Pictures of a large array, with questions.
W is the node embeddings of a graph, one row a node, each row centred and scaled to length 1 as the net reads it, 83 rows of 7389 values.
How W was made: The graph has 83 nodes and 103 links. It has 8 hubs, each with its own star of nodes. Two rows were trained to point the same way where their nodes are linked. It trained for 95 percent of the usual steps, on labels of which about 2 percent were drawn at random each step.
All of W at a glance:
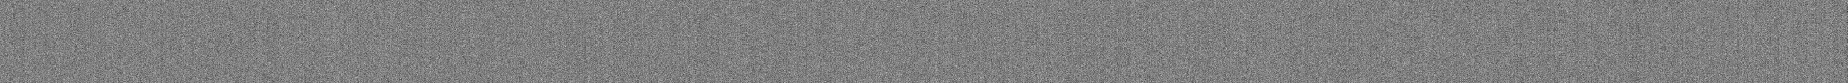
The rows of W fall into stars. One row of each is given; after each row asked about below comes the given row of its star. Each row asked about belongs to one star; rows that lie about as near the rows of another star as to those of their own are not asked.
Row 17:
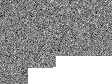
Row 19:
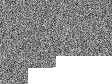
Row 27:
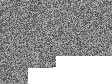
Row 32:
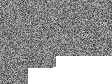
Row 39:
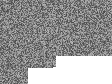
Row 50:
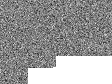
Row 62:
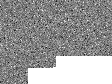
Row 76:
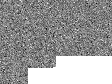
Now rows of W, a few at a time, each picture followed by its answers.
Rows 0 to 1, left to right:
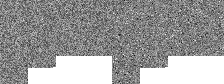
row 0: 19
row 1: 39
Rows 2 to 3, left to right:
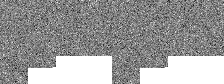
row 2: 32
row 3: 32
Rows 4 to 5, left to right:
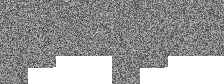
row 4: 50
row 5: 62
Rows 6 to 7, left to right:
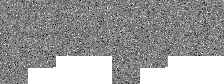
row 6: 27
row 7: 17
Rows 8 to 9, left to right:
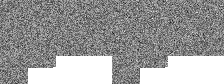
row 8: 39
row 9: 39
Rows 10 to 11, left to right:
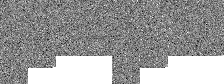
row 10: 50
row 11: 76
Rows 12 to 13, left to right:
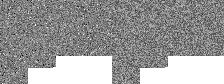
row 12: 39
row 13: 50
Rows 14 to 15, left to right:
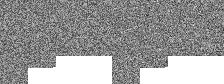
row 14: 17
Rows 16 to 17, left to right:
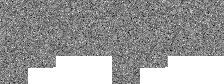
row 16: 17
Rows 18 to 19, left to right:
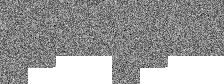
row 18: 76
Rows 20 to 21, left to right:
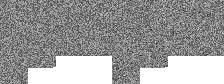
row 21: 32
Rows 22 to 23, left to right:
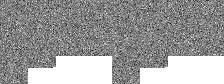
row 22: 50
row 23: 32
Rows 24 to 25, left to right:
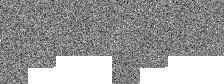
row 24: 76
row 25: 19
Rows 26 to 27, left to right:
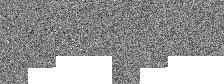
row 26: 32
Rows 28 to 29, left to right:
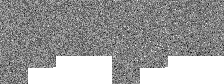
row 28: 19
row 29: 76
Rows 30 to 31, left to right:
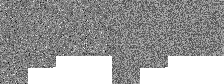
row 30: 62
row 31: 27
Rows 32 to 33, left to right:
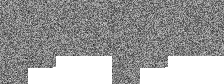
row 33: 39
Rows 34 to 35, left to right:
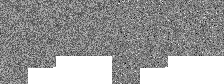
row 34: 50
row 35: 17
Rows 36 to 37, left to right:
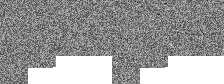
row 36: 17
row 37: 27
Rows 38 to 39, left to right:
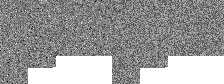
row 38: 62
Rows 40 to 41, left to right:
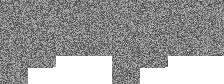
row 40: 76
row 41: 50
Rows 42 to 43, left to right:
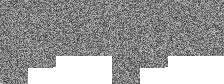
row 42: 27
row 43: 32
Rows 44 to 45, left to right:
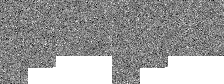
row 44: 76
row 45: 62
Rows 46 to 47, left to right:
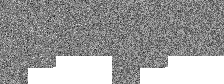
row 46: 50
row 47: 19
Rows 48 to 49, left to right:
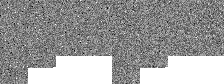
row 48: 27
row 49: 39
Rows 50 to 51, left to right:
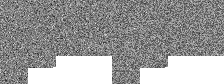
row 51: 19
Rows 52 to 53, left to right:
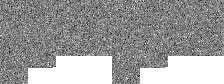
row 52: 39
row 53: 27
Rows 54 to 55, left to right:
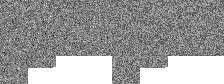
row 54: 76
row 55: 50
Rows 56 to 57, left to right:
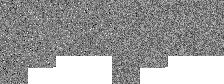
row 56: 39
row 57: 19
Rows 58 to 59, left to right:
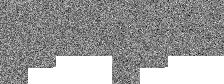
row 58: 50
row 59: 32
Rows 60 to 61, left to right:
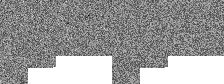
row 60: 50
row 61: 32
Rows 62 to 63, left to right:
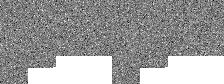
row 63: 62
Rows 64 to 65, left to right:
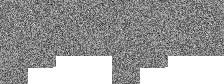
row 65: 39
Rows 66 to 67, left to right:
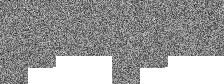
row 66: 17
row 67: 62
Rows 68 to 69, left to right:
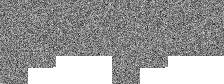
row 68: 17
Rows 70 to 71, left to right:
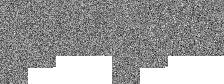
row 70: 27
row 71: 50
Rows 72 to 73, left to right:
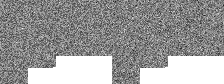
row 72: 19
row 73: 50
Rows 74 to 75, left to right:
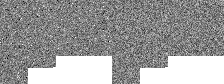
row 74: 27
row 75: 39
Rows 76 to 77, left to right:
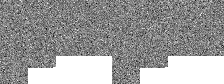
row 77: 32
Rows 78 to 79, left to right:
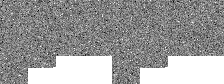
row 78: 19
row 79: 27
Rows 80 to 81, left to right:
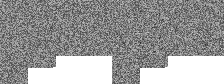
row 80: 19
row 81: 62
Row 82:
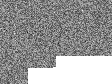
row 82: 19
